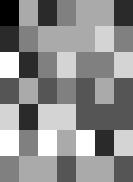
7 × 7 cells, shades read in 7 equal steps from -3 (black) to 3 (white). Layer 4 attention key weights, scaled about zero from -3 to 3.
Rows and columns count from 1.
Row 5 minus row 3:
-1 0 2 0 -1 -1 -3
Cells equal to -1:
9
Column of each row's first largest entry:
2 6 1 2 1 1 2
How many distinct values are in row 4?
3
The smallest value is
-3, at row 1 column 1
